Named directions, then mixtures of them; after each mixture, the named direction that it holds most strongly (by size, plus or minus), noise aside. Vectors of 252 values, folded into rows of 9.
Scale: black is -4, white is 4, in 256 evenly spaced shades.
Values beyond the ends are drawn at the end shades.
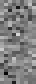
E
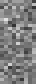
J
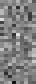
E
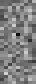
J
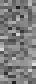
E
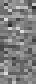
E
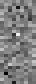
E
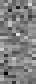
E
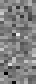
E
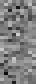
E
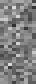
J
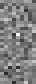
J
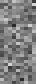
J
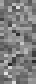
E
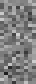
J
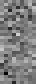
E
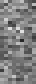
J
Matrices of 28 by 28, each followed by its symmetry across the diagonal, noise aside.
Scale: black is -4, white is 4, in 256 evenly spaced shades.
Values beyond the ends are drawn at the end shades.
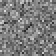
symmetric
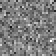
neither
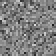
symmetric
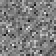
symmetric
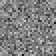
symmetric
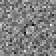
symmetric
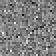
antisymmetric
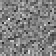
neither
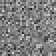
antisymmetric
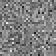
antisymmetric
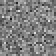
antisymmetric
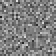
antisymmetric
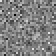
symmetric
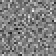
antisymmetric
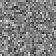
neither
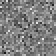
symmetric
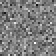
neither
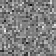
antisymmetric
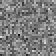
neither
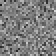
symmetric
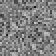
symmetric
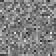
neither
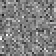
neither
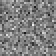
antisymmetric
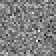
neither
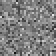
antisymmetric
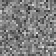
neither
